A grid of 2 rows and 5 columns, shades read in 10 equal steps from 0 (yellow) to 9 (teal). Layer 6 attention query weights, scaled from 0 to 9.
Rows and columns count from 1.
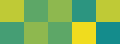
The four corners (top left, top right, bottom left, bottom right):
2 2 7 9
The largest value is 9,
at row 2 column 5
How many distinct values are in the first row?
4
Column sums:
9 10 10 8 11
